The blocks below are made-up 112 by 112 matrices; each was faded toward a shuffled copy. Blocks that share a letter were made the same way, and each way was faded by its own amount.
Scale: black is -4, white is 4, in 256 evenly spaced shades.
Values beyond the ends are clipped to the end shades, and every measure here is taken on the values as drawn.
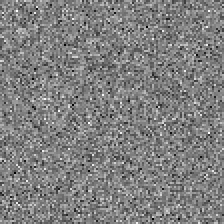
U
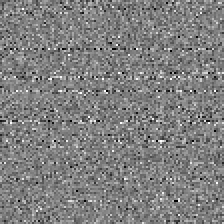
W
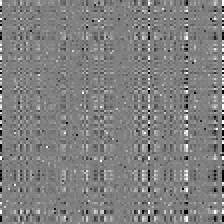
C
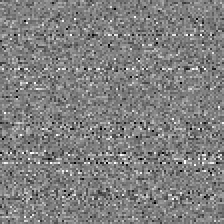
W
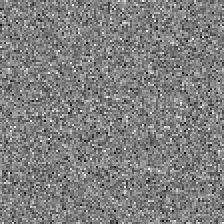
U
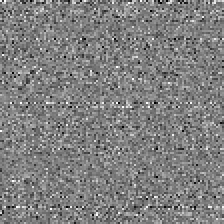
W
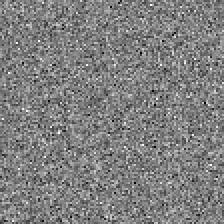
U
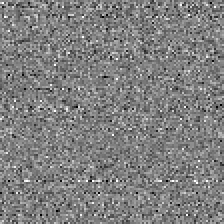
W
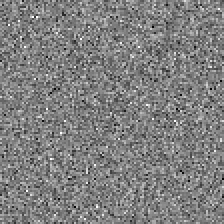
U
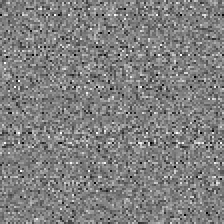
W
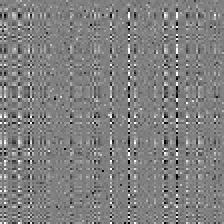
C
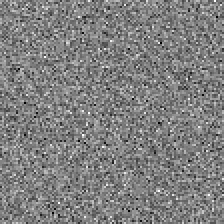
U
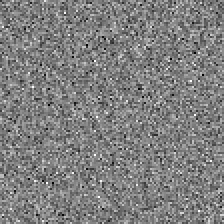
U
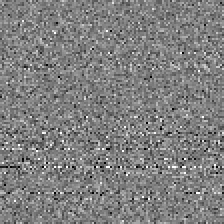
W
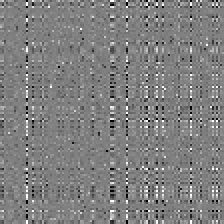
C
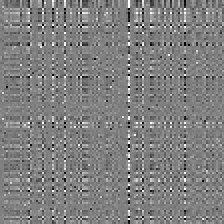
C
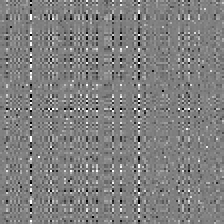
C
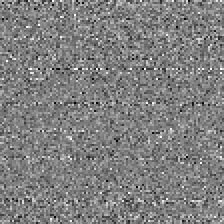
W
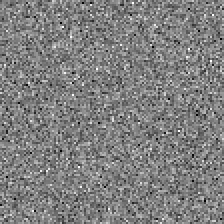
U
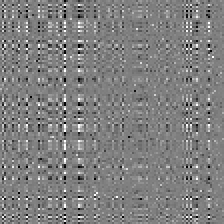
C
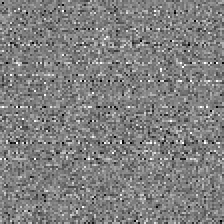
W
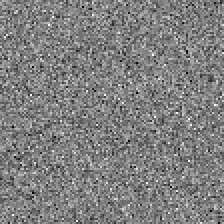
U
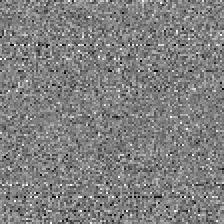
W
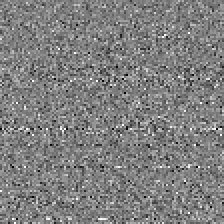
W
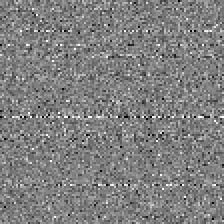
W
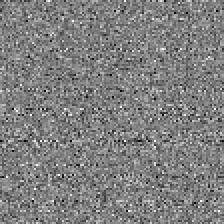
W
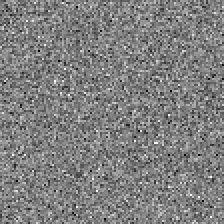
U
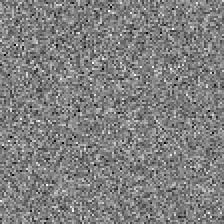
U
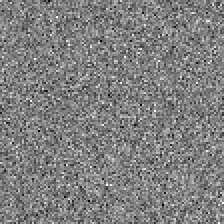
U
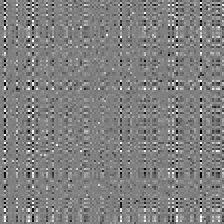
C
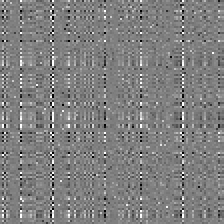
C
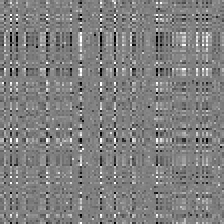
C
